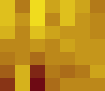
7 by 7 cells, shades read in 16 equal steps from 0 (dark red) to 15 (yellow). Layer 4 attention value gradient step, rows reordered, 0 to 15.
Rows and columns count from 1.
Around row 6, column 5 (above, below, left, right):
9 9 8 8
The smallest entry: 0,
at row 7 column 3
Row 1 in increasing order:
8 8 11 11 13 13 15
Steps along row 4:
same up down up down same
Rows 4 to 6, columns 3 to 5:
10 9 11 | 7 9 9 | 2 8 7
